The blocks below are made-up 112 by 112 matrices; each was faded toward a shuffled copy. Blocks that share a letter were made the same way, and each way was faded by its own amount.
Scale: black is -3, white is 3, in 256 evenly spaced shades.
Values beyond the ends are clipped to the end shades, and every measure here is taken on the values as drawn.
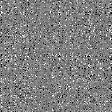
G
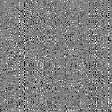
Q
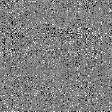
G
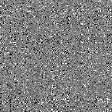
G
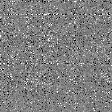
G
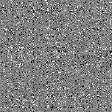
G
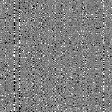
Q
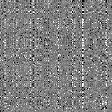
Q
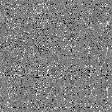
G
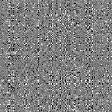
Q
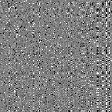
Q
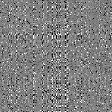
Q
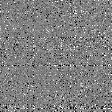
G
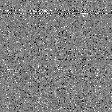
G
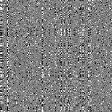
Q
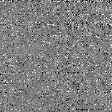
G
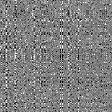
Q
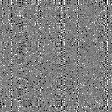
Q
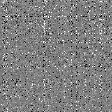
G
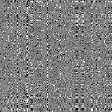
Q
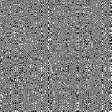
Q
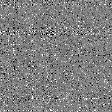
G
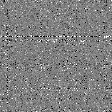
G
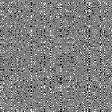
Q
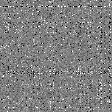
G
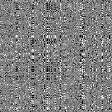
Q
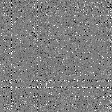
G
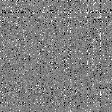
G
